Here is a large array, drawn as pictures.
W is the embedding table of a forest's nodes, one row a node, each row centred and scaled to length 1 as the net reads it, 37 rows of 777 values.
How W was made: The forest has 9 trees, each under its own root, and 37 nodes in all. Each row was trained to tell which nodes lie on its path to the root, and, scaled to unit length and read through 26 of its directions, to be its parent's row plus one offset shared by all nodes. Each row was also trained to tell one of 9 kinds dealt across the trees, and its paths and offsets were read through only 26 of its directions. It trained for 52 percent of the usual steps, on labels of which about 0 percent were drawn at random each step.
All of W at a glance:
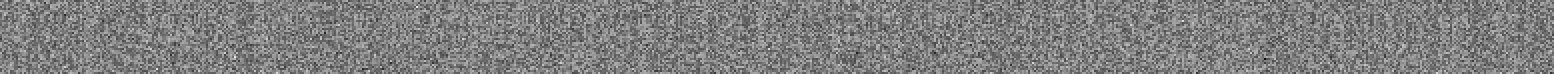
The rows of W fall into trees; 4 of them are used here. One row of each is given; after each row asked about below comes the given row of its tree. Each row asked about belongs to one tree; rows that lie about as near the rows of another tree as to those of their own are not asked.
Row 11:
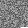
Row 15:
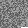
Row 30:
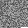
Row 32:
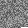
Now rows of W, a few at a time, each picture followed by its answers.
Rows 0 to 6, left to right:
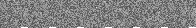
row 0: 15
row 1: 30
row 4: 32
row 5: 30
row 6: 15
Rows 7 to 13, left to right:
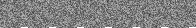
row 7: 11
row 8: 11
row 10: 11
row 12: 32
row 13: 32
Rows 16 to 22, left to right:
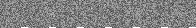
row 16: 30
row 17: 15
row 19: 32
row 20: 15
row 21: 11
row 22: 30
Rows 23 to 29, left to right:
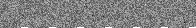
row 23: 30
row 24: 32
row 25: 11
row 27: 11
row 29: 11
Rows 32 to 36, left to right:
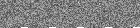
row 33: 30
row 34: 32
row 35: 11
